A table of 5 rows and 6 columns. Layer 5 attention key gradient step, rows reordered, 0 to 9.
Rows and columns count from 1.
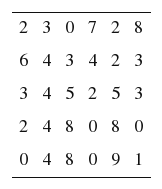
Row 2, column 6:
3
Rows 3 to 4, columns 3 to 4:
5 2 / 8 0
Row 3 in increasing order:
2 3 3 4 5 5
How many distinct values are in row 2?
4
